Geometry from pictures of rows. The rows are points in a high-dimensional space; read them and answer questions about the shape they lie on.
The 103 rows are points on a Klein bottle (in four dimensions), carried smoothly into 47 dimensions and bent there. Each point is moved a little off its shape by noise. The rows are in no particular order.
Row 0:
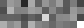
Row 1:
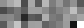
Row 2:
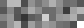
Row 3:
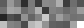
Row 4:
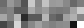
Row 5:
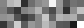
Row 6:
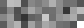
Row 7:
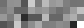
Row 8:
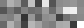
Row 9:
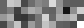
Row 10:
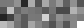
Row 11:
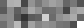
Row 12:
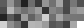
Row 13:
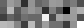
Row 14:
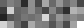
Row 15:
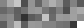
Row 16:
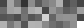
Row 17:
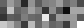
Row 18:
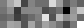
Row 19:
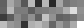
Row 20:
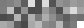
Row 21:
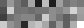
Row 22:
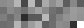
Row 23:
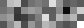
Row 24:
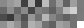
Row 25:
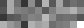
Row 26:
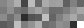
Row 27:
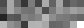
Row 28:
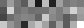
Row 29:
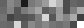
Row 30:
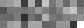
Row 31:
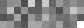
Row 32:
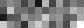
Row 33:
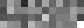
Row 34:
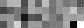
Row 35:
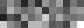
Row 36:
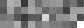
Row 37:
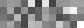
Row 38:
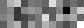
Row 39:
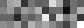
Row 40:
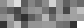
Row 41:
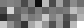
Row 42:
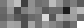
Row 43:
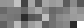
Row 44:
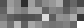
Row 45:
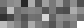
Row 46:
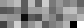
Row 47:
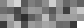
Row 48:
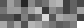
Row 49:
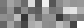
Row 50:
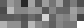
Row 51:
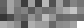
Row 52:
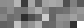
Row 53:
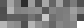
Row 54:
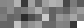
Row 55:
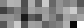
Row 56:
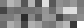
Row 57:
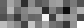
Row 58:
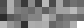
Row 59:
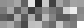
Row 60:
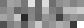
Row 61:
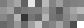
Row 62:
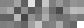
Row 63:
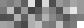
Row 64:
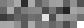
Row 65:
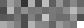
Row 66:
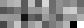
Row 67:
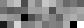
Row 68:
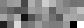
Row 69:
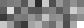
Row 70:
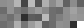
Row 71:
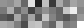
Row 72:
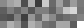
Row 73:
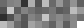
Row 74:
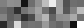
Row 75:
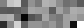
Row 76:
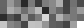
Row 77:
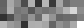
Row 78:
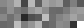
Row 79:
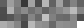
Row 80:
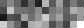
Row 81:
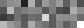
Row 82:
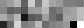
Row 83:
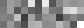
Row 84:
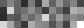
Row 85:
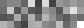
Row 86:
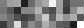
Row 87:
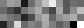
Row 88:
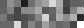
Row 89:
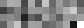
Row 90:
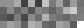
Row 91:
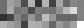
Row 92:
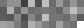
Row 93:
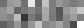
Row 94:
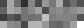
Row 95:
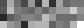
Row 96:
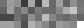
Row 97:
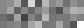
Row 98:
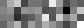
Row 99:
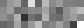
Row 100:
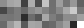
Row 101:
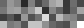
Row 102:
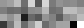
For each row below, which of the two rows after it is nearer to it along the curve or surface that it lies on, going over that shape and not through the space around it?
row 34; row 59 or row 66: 66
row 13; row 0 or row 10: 10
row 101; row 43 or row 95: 95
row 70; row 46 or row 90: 90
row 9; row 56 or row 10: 10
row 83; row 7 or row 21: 7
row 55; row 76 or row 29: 29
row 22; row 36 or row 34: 34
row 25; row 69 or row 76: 76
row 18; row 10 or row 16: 10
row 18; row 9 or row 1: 9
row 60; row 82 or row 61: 61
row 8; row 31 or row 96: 96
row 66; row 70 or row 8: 8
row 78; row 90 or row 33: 90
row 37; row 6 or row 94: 94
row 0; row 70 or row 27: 27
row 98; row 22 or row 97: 22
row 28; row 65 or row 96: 96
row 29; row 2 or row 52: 52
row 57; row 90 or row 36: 36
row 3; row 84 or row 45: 84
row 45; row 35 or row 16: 16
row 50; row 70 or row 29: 29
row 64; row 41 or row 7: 41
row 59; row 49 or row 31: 49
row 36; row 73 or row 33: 33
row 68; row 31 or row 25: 31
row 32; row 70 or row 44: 44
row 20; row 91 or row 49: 49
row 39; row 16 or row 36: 16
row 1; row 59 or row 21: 59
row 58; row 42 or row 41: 41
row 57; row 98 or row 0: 98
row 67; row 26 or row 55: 55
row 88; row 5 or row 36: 5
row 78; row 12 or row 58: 58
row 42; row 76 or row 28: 76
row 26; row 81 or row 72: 72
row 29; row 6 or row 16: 16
